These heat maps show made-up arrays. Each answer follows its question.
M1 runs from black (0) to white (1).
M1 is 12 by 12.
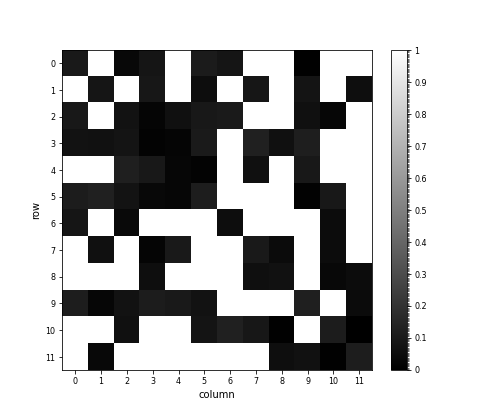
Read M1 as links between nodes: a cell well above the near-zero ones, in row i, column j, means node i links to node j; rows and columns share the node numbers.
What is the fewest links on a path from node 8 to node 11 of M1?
2
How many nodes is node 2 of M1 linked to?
4
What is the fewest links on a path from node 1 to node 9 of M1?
2
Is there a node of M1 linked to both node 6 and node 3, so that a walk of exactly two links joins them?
yes
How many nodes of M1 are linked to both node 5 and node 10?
0
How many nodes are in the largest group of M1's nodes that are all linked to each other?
4
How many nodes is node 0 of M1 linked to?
6
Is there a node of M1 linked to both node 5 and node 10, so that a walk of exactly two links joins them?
no
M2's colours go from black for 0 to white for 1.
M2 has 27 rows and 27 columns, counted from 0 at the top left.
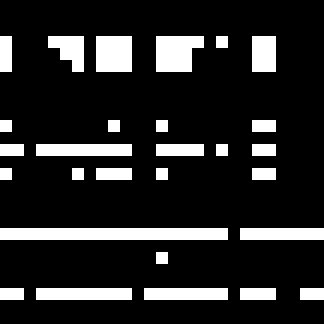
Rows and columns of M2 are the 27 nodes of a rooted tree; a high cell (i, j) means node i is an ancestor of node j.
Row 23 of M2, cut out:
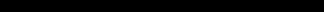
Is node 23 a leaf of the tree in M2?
yes
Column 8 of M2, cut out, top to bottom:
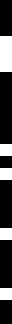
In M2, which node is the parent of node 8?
14
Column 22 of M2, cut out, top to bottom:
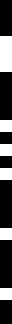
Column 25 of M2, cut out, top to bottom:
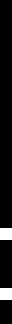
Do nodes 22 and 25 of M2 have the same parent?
no
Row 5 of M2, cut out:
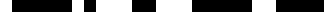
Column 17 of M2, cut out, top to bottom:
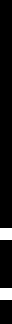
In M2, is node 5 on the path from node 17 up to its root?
no
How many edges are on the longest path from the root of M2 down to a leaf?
9
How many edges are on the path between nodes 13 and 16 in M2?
7
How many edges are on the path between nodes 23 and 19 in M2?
1
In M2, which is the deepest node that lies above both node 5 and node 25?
24
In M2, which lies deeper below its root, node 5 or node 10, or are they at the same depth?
node 10
